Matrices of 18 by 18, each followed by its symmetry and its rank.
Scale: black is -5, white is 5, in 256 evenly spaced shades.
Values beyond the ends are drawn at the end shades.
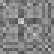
symmetric, rank three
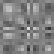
symmetric, rank two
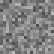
symmetric, full rank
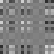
symmetric, rank one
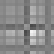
symmetric, rank one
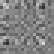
symmetric, rank two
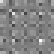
symmetric, rank three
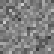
symmetric, full rank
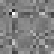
symmetric, rank three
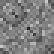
symmetric, full rank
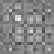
symmetric, rank three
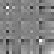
symmetric, rank two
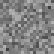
symmetric, full rank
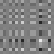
symmetric, rank one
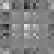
symmetric, rank two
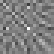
symmetric, rank three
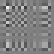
symmetric, rank one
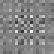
symmetric, rank two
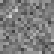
symmetric, full rank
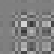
symmetric, rank one
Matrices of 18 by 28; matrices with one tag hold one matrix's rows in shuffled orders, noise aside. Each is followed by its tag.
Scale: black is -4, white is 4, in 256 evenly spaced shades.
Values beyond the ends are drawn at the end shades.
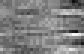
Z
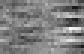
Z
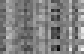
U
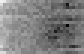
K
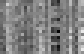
U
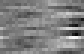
Z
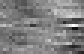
Z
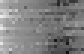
K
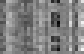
U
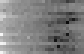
K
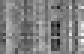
U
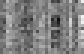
U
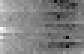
K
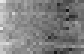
K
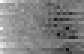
K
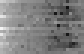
K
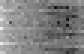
K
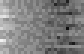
K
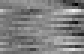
Z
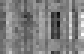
U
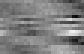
Z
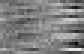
Z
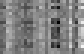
U
